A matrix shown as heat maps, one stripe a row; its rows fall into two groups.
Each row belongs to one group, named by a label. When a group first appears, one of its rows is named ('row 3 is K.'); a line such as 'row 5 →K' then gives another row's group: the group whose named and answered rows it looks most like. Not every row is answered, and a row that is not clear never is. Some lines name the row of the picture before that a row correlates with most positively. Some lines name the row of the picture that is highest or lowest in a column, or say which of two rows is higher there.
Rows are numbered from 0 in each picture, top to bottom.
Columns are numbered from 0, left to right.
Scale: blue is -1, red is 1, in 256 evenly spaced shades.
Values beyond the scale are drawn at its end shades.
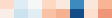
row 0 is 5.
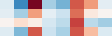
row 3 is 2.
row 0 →2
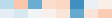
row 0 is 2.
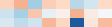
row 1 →2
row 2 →5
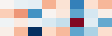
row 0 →5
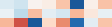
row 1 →2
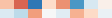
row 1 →2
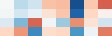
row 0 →5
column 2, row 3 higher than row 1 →No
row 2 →2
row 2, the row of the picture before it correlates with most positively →1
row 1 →5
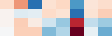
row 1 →5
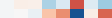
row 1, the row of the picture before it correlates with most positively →1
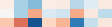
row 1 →2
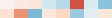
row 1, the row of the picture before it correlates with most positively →2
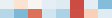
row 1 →2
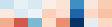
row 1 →5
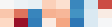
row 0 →5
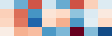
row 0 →2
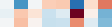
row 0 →5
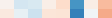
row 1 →5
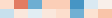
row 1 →5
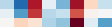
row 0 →2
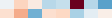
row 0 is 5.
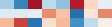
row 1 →5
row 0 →2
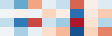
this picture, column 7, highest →3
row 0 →2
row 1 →5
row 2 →2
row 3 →5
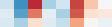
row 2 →2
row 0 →2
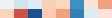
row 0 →5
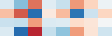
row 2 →2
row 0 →2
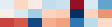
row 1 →5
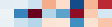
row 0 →5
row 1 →2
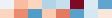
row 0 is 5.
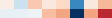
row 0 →5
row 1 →5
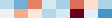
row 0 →2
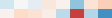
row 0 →5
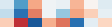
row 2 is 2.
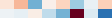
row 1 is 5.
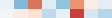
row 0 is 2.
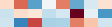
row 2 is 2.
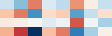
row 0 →2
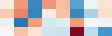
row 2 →2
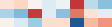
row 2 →5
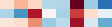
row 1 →2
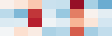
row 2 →2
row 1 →2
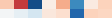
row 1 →5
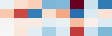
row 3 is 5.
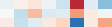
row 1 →2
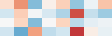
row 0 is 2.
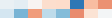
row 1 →2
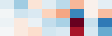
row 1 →5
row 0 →2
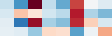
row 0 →2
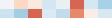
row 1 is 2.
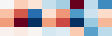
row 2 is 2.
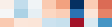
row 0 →5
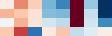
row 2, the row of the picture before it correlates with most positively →2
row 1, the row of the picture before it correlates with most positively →2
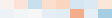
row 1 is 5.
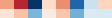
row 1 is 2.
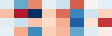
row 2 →5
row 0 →2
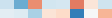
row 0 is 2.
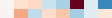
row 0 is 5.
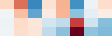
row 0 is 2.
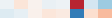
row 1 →5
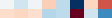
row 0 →5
